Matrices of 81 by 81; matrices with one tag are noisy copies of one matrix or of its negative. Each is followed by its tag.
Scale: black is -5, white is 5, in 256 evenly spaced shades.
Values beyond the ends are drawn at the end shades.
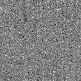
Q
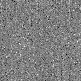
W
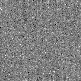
Q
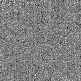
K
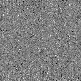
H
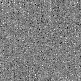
K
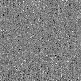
H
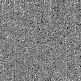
K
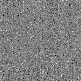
H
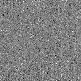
H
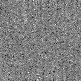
Q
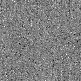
W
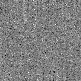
Q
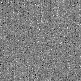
K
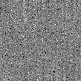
Q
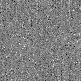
W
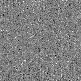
H
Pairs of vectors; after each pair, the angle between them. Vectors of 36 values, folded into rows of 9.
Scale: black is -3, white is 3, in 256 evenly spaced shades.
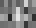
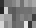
orthogonal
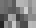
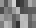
partly opposed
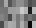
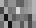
orthogonal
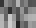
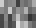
nearly opposite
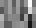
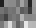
partly opposed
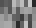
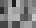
orthogonal
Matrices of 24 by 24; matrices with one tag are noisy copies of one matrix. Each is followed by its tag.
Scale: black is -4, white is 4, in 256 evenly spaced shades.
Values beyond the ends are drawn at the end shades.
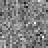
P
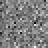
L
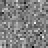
P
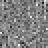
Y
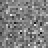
L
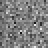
L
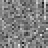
Y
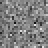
L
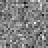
P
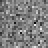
L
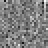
Y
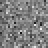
L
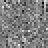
Y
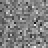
L
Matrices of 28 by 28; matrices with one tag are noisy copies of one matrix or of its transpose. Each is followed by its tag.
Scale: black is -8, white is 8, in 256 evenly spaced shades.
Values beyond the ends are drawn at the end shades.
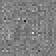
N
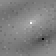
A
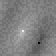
A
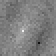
A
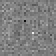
N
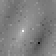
A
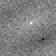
A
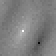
A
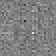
N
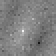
A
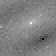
A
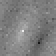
A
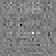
N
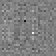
N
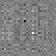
N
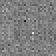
N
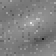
A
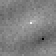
A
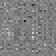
N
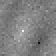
A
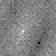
A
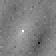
A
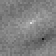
A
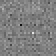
N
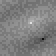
A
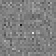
N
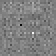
N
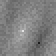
A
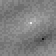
A
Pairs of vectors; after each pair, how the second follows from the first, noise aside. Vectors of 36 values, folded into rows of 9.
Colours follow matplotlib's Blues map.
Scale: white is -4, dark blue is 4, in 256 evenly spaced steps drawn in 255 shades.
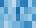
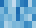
copied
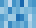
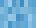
shrunk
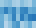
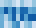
scaled up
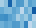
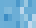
partly zeroed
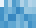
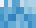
copied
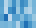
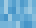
shrunk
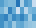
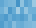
shrunk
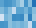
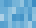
shrunk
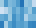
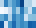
scaled up
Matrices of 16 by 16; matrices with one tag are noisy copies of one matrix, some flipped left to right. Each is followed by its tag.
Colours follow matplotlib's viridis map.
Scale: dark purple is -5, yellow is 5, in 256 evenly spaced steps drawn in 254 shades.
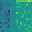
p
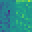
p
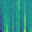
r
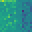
p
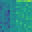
p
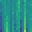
r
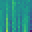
r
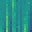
r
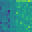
p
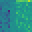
p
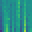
r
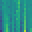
r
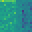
p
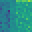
p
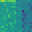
p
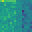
p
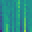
r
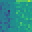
p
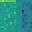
p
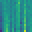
r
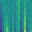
r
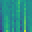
r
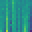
r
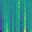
r
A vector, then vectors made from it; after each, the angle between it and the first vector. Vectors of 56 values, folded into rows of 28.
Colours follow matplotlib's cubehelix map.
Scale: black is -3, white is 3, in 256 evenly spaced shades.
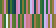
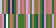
partly aligned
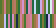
partly opposed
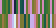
orthogonal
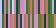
partly opposed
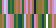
partly aligned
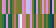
orthogonal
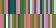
nearly parallel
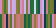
nearly opposite
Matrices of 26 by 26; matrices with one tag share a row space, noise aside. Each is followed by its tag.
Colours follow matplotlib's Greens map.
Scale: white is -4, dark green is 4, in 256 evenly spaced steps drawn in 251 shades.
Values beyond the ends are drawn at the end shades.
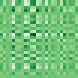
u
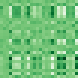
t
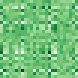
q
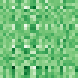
u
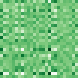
q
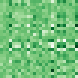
t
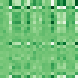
t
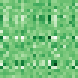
q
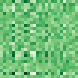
u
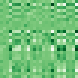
t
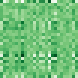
q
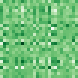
q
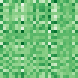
q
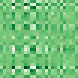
u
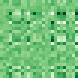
t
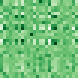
q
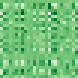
q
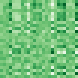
t
